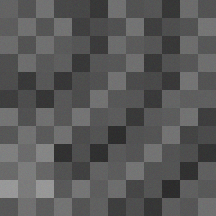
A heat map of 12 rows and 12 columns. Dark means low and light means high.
The halves do not mirror each other. Concentric rings centre on the top left. The bottom left is the ninth with the highest average. In the bottom left lies a patch that is higher than the rest.
